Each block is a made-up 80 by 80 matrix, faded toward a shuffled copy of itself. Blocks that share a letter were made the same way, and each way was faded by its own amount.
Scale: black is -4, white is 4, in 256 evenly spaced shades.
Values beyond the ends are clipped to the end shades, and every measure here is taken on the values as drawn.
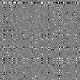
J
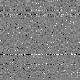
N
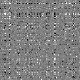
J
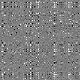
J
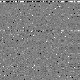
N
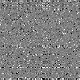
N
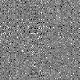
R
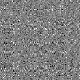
R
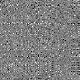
R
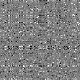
N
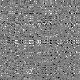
N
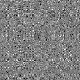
R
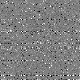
N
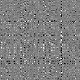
J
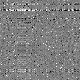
N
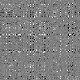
J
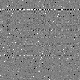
N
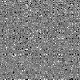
R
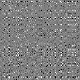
J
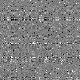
N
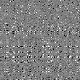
N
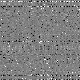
N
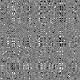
J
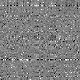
N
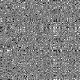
R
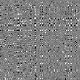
J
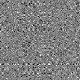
R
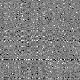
N
